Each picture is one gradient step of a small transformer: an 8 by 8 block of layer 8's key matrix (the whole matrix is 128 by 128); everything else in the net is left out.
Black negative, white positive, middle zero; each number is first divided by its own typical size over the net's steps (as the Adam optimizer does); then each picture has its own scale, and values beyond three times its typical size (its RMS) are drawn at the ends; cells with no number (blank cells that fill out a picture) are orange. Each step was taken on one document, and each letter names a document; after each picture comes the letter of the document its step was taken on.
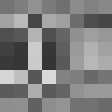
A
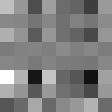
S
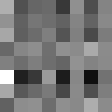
S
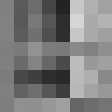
S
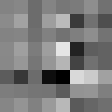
S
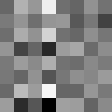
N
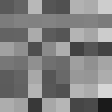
N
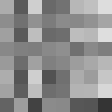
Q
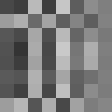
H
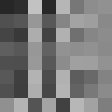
H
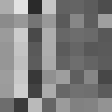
H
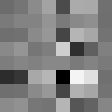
S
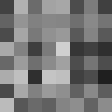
N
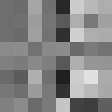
Q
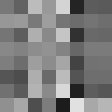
Q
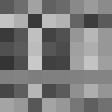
A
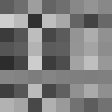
A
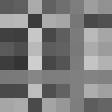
A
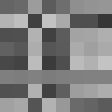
A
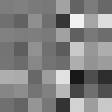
H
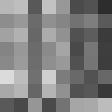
H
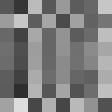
H
